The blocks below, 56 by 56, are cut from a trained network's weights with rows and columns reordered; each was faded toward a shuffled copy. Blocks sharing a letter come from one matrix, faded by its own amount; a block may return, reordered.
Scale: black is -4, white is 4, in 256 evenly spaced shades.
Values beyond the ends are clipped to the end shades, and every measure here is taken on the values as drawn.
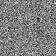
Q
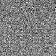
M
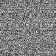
M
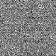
M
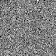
Q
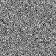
Q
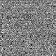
M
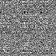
M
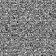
M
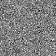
Q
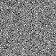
Q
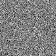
Q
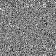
Q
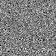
Q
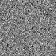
Q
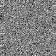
Q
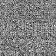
M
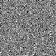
Q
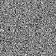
Q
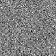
Q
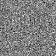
Q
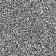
Q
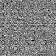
M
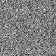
Q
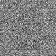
M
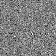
Q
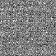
M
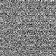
M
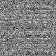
M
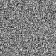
Q
